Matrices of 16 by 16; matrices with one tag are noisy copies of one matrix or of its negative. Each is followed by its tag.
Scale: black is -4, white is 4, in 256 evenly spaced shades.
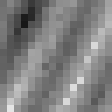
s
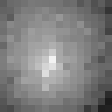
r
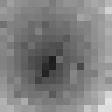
r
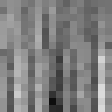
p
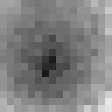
r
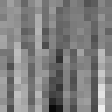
p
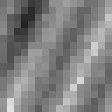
s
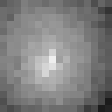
r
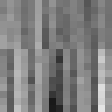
p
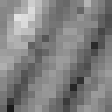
s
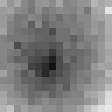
r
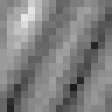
s
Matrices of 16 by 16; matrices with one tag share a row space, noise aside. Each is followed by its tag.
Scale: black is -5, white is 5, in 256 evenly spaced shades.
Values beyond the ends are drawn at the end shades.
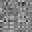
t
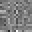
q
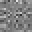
q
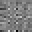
q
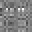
t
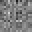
q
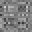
t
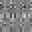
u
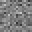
q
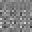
u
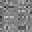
t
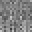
u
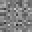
q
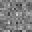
q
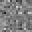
q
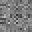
q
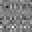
u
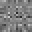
q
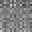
u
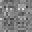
t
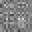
t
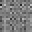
u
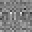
u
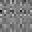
u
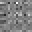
q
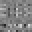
q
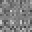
u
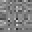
q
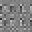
u
